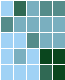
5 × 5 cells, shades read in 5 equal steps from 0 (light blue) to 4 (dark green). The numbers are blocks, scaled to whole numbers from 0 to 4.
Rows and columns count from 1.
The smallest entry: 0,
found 8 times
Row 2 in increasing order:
1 1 1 1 2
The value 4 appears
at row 4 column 4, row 4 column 5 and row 5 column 5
